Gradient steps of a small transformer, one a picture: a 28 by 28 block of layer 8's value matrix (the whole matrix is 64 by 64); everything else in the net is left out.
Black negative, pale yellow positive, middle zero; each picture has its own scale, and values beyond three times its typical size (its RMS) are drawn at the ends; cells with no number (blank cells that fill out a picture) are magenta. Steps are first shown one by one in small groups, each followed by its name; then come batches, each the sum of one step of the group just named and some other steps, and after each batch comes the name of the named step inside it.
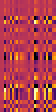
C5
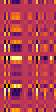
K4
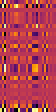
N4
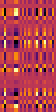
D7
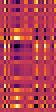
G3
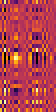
K4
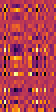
K4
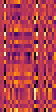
C5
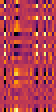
K4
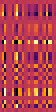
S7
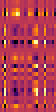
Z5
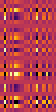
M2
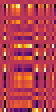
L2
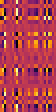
S7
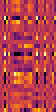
L2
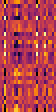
S7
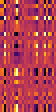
S7
